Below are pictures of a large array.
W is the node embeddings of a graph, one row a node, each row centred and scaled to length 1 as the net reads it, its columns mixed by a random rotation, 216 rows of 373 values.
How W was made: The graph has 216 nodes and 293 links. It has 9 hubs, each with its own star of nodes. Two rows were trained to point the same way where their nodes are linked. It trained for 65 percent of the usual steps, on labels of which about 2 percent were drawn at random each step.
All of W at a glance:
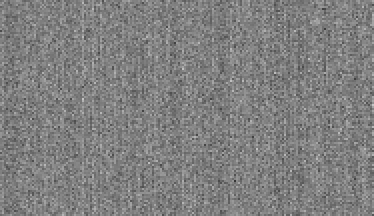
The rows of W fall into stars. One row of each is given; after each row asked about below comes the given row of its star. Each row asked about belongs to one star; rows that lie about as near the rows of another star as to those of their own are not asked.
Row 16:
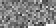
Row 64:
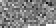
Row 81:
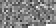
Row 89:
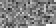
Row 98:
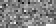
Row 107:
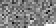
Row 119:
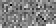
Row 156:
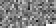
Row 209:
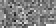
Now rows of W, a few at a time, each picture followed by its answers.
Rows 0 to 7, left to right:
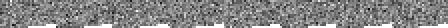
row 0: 98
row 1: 107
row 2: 98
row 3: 64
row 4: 89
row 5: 64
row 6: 107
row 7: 156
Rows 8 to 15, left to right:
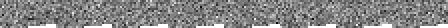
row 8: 89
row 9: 81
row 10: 98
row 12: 16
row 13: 89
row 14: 107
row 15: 81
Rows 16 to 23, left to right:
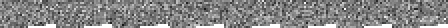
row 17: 16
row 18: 81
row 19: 119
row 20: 98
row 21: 16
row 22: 119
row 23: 98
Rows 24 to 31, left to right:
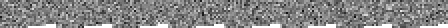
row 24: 209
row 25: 16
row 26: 107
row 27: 64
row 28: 89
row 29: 64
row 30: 81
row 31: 107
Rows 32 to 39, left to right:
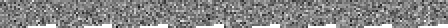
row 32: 209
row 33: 119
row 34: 209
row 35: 107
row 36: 98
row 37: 16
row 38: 209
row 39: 81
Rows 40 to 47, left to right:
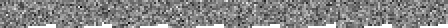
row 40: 89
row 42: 98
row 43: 209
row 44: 156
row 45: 107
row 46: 16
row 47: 64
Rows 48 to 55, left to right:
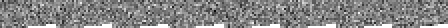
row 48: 209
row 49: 64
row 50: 81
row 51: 64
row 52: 89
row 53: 156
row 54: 209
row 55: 98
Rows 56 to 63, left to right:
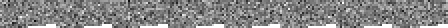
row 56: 107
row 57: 81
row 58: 89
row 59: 98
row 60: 89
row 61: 119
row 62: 89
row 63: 81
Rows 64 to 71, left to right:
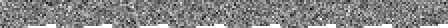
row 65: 81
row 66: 209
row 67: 64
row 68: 64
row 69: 89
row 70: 209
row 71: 89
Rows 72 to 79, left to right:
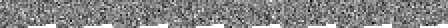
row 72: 209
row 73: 209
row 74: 64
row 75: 107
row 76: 156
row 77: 64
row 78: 64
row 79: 16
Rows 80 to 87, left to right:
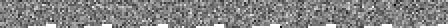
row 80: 81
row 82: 81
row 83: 209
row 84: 107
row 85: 16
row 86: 81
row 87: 119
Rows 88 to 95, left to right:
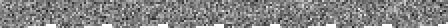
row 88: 64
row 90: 156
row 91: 209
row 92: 16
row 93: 156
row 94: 209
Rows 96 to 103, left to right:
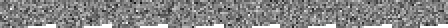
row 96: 156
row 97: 107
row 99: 98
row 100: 209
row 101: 98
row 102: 156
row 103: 16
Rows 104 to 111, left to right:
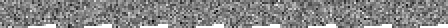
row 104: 156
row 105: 98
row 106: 89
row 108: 81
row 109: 16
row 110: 89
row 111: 98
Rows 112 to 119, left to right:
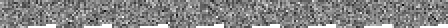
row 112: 89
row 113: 107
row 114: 98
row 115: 64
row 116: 16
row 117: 209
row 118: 119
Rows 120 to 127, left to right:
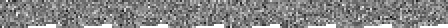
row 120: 81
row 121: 119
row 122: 81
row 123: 156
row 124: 89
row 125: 64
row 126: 119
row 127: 119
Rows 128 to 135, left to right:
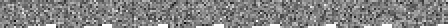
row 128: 209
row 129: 81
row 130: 119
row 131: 98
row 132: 81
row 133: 156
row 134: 64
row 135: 81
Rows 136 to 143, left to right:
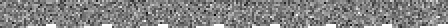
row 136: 107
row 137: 156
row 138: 81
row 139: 16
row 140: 16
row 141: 89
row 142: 209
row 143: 98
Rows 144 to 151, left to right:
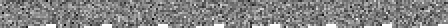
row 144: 16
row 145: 16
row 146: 107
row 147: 64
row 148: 16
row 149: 89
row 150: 64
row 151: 89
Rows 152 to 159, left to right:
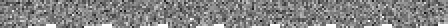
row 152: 98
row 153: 107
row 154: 119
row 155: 119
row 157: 209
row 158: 81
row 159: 64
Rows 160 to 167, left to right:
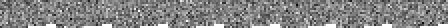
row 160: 16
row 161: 156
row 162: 209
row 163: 64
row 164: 107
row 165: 89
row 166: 16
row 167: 81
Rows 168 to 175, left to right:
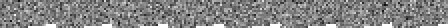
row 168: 98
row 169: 209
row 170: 64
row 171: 98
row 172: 64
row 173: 16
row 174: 64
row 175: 156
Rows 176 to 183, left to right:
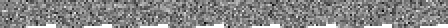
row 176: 64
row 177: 81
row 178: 89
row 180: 64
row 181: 64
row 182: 64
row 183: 98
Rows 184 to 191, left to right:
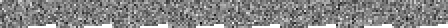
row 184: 156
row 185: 119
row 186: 64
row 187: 81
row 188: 81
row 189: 107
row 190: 98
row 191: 156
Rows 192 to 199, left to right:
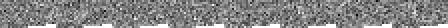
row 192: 81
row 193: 107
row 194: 119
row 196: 89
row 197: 209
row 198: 119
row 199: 209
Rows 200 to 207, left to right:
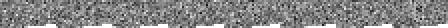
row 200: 156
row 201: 89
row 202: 209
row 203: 156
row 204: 107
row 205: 156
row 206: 119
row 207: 156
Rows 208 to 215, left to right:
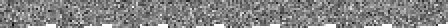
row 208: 107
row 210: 16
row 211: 209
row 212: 89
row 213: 98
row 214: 98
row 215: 64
